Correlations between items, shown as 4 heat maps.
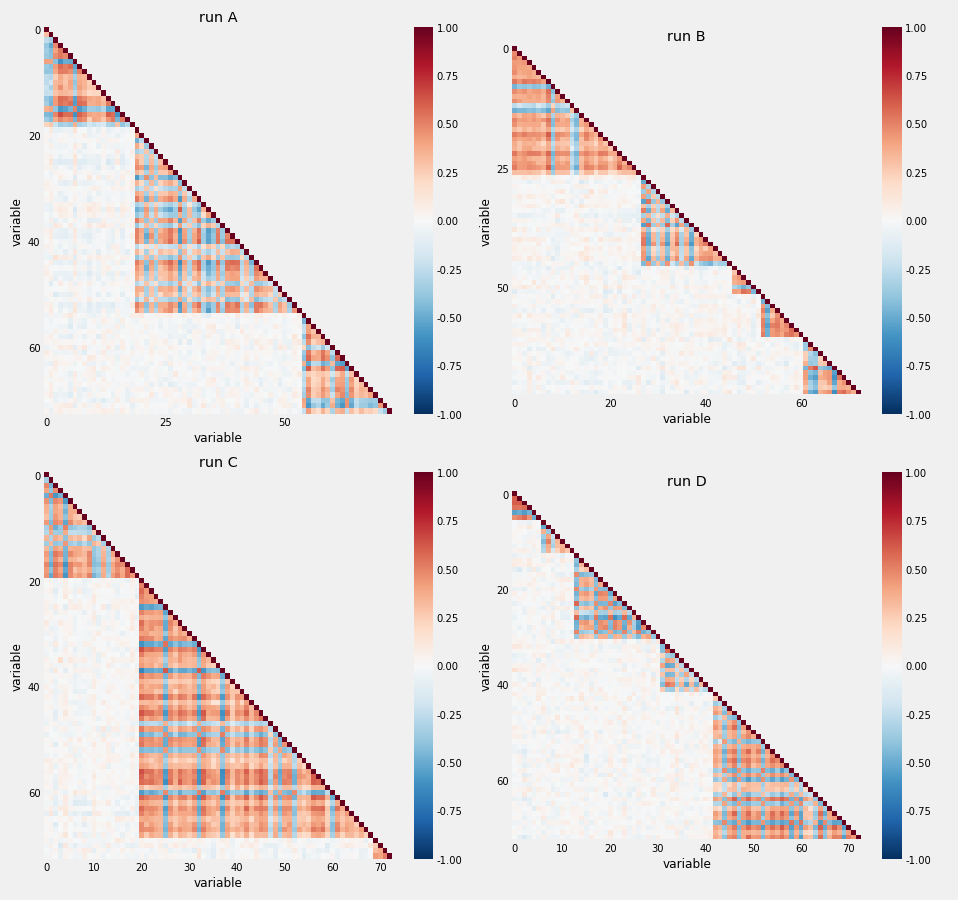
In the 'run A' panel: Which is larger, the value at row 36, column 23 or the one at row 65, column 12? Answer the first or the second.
the second
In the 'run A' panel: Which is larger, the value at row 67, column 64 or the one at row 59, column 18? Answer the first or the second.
the first
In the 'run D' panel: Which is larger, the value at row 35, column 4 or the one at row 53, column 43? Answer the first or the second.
the second
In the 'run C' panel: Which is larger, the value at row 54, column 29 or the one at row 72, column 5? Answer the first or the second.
the first
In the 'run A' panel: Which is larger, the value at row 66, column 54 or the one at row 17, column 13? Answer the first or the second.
the second
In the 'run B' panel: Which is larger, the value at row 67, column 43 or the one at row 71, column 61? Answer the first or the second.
the second
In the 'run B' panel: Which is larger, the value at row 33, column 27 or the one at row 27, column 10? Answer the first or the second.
the first
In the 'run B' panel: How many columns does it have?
73
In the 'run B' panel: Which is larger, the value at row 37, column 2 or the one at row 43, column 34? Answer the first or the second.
the second
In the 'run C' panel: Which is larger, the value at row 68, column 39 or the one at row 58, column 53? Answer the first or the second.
the second
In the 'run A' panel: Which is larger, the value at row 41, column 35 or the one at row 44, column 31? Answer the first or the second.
the second
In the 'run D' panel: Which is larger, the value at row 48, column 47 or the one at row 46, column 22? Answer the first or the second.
the second
